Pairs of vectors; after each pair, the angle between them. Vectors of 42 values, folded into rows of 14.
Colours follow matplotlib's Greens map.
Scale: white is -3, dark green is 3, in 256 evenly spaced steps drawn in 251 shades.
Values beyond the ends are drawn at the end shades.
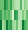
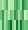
orthogonal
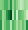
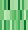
orthogonal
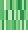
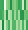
nearly parallel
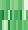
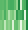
orthogonal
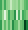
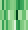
partly opposed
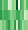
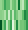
partly opposed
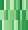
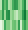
orthogonal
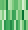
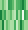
nearly opposite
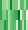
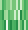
partly opposed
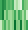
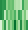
nearly parallel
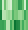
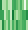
partly aligned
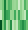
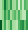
nearly parallel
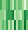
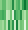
nearly opposite
